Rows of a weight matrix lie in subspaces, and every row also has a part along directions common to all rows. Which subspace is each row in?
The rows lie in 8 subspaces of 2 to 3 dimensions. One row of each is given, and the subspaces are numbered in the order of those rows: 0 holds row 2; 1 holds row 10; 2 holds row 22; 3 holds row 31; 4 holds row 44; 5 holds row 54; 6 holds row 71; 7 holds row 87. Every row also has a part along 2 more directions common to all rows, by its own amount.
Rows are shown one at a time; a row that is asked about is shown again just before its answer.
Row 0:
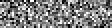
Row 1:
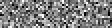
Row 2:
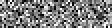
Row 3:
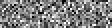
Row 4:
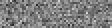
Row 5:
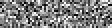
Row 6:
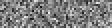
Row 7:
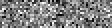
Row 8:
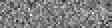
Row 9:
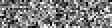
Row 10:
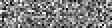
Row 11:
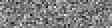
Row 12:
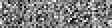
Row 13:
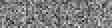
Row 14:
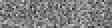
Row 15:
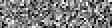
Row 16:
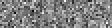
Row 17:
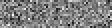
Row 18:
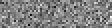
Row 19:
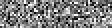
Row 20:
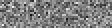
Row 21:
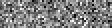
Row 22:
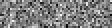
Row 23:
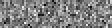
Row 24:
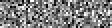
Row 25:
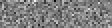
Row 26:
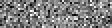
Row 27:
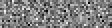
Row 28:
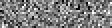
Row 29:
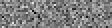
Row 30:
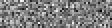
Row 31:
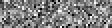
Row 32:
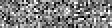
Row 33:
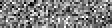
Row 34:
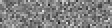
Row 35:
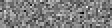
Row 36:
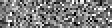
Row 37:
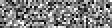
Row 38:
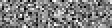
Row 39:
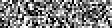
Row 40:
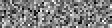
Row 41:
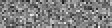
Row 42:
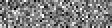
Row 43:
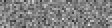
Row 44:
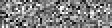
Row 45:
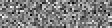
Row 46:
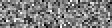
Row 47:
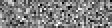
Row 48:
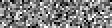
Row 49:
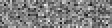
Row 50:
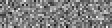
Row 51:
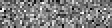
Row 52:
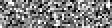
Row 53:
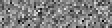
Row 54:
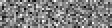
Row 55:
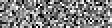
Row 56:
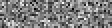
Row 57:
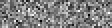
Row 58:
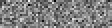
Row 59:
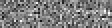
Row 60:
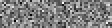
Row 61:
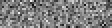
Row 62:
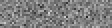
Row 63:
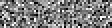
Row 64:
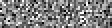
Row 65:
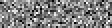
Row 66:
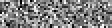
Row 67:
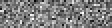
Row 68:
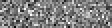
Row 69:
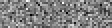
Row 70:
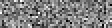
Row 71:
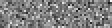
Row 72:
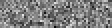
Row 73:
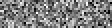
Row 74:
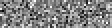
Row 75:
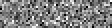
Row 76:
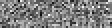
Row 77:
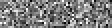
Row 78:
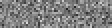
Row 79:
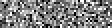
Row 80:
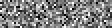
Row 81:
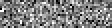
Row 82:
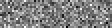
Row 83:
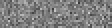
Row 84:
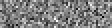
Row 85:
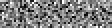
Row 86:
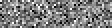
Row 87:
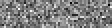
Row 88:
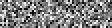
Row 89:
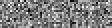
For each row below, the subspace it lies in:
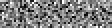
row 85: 1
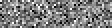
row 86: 4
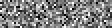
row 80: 4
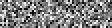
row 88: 0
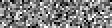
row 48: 2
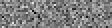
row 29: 4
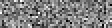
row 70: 1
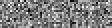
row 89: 6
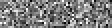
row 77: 6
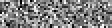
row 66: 1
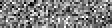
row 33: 7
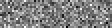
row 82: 0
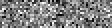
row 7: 2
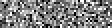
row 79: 0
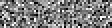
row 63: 7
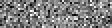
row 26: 7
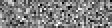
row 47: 6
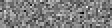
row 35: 2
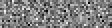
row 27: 3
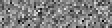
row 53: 3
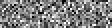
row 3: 6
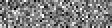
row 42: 0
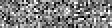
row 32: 7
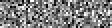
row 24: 1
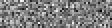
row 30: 1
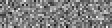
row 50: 0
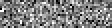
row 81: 2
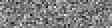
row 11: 4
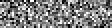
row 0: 1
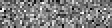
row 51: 2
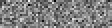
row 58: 5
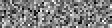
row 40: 3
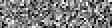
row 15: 2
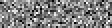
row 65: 3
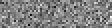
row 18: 3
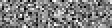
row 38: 5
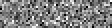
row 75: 2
